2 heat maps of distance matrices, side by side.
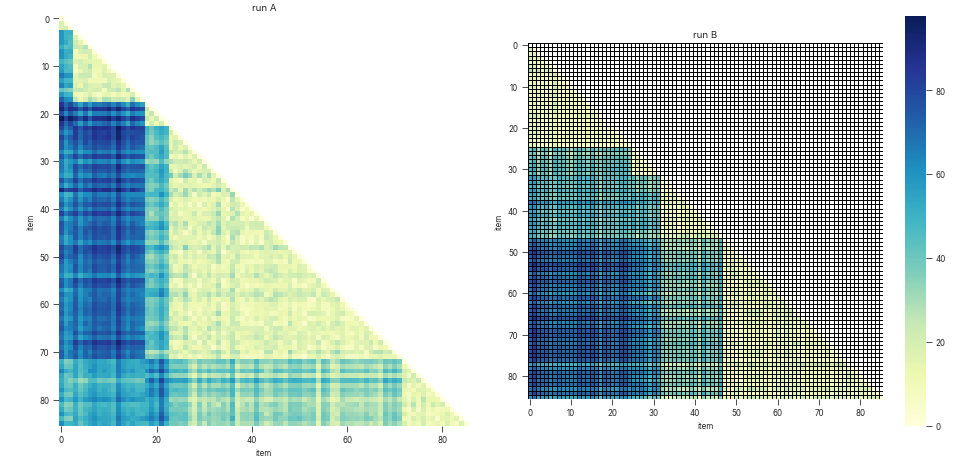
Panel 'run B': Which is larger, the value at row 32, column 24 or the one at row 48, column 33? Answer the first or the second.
the first
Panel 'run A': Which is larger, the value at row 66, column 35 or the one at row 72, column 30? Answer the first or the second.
the second
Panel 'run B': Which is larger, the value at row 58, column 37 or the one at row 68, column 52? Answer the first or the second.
the first
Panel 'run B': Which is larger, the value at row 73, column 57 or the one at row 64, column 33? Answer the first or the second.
the second
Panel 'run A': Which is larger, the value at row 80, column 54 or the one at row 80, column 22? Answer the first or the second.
the second
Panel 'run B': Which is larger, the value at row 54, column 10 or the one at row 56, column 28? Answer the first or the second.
the first
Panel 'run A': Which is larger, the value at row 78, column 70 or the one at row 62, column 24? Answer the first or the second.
the first
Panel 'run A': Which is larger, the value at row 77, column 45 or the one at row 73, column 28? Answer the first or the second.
the first
